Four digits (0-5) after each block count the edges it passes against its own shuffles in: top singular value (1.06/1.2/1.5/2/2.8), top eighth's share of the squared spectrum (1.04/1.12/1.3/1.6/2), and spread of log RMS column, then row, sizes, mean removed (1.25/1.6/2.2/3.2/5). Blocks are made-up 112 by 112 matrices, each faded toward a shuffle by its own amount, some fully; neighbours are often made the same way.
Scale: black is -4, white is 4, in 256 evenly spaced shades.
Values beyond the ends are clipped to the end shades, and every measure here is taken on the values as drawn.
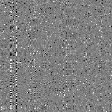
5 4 3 1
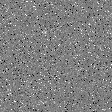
1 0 0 0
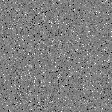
3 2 1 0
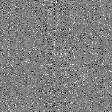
4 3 2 1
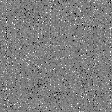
4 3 2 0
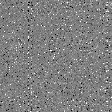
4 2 1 0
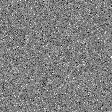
0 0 0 0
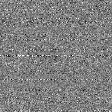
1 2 0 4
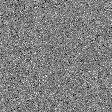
0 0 0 0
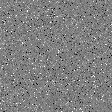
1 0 0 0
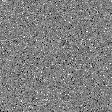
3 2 1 1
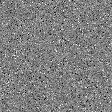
1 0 0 0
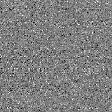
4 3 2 2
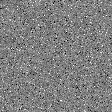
1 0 0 0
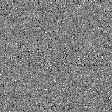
3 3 1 1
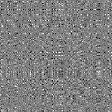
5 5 3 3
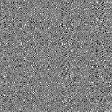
4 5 3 3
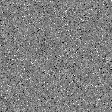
2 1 0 0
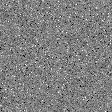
0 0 0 0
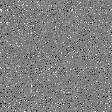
3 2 0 1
